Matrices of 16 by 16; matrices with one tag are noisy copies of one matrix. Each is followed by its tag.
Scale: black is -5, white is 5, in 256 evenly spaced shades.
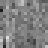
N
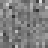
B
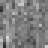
N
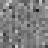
B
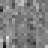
N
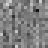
B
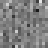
B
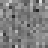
B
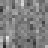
N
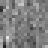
N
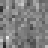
N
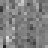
N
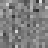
B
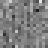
B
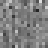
B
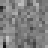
N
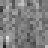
N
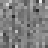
B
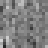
N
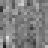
N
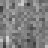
N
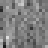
N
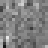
N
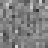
B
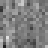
N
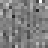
B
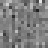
B
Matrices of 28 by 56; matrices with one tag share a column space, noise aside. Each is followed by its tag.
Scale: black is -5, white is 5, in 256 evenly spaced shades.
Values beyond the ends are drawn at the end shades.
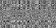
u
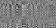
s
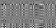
s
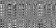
s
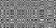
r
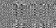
s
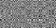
r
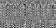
s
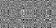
r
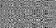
r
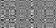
r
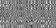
u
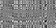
u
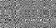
r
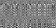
s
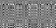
s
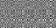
r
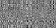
u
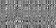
u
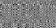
s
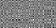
r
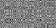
r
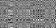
r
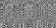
s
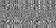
u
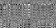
s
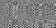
s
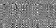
s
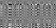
s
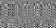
s
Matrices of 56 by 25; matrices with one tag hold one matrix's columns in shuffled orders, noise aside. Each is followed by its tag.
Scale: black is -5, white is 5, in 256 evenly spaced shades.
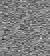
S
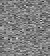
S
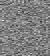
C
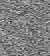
C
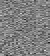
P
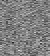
P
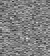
S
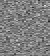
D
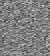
D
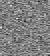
D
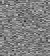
D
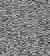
P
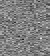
S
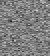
D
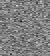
D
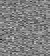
S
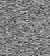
C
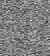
C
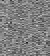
P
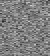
D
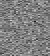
C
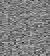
P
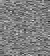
C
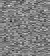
D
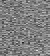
P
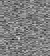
S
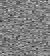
D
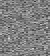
S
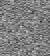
C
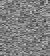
D
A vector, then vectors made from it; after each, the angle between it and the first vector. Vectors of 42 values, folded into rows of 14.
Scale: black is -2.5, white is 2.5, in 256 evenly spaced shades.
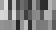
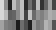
partly aligned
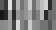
nearly opposite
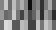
partly aligned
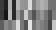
nearly opposite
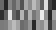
partly opposed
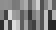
orthogonal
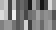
nearly parallel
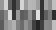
orthogonal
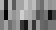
partly opposed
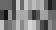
partly opposed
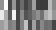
nearly parallel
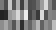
partly opposed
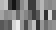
orthogonal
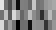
partly aligned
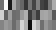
partly aligned
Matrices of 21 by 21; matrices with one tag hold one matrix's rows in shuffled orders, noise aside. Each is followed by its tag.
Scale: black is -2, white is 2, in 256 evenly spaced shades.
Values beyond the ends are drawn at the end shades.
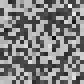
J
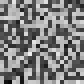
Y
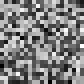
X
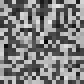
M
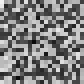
J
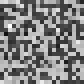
X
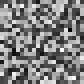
J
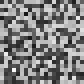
M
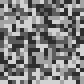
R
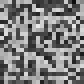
R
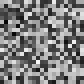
Y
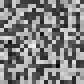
M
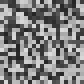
M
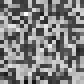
X
